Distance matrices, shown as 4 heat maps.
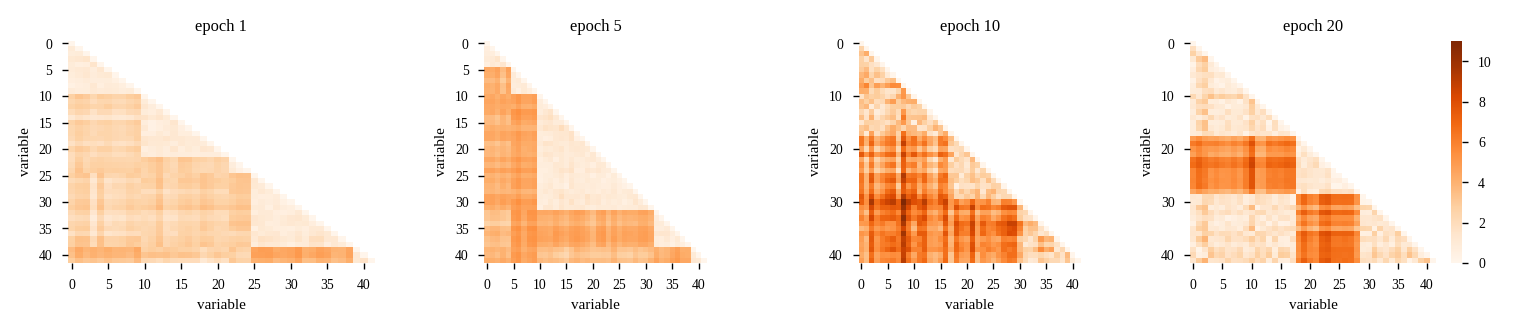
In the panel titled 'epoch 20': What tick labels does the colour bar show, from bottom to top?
0, 2, 4, 6, 8, 10
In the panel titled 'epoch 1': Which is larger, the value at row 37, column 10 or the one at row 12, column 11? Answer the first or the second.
the first
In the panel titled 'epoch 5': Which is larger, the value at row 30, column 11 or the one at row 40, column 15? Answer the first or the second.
the second
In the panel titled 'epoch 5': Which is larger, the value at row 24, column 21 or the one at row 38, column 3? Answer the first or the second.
the second
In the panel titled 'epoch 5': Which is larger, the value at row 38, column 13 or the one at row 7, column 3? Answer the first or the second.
the first
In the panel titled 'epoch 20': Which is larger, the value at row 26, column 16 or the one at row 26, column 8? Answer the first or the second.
the first
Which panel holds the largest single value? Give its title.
epoch 10
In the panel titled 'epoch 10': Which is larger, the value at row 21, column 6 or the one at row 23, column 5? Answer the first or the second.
the first
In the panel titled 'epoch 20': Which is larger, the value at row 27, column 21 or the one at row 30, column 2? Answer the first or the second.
the second
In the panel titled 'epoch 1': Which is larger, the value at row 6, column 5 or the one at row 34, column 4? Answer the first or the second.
the second
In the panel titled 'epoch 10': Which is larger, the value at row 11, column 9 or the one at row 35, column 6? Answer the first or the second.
the second
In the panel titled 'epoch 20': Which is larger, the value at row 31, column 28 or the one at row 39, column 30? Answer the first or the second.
the first
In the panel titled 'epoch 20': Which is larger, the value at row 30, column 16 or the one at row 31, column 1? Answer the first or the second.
the second
